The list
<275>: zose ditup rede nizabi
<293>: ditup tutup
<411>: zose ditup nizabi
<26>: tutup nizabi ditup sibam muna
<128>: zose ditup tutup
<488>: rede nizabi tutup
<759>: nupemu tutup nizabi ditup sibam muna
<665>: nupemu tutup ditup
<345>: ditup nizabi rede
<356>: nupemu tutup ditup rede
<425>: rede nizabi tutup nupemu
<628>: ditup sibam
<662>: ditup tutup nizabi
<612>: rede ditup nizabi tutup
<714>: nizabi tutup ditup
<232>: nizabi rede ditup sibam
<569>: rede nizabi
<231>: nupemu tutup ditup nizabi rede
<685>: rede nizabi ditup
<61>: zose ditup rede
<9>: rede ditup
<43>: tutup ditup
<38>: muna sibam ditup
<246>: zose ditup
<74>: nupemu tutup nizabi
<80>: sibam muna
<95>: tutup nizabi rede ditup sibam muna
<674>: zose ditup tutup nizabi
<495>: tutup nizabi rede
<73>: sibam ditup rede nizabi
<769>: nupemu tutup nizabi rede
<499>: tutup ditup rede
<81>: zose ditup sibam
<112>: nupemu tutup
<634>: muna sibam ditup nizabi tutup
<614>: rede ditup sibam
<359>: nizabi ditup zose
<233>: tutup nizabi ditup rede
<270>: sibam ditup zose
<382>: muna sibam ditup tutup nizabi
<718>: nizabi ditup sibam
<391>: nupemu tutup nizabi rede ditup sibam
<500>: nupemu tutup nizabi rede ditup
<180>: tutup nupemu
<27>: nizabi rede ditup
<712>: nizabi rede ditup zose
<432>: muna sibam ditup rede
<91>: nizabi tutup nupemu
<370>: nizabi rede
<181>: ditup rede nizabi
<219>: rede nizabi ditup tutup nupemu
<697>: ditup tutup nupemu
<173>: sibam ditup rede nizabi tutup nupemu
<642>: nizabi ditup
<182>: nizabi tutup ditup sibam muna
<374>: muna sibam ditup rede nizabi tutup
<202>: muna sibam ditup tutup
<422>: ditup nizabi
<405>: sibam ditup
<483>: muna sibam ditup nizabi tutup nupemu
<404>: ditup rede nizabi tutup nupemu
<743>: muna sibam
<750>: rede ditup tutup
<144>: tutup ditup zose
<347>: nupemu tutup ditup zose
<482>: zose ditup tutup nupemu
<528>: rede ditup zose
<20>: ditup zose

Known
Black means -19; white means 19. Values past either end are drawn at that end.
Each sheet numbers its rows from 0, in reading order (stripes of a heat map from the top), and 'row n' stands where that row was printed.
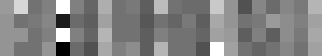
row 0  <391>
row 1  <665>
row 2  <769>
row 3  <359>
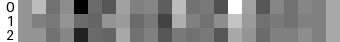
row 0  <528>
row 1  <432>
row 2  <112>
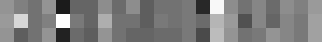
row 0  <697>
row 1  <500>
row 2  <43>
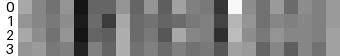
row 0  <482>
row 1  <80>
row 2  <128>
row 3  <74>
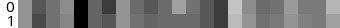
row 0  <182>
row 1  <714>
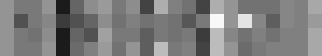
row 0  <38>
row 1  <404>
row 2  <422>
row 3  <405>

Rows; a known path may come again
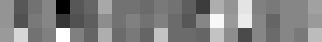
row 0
<488>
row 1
<404>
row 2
<391>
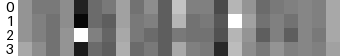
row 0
<405>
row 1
<20>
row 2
<495>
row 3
<128>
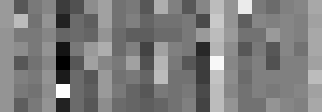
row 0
<374>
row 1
<9>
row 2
<356>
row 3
<382>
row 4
<483>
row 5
<628>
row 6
<345>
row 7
<43>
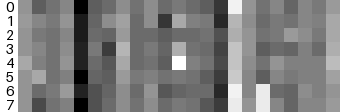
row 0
<91>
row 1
<202>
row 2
<665>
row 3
<26>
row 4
<81>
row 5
<612>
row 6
<219>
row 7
<425>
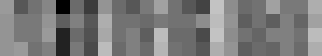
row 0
<182>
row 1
<233>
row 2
<718>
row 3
<759>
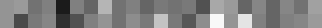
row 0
<74>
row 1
<173>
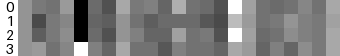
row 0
<359>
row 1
<714>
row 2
<144>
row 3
<769>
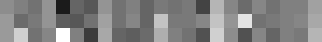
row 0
<422>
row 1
<73>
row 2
<95>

